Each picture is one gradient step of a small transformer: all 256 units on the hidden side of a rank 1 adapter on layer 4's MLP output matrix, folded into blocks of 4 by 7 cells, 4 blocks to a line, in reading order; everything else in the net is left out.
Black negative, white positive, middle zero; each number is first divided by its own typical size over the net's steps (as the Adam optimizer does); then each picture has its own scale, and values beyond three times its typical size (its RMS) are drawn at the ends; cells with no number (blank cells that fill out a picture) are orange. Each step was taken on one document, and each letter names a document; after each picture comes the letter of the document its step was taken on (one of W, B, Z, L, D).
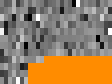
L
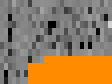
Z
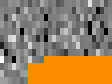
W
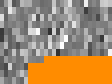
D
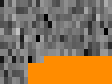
W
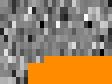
L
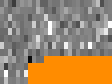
Z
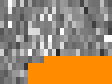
D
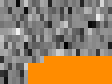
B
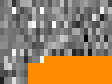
D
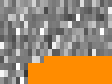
B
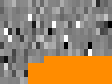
Z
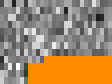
B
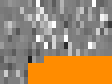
Z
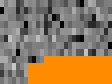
W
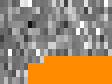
D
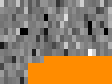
W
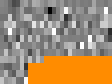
L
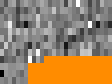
W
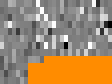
Z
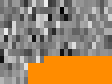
L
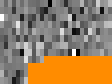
D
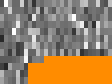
D
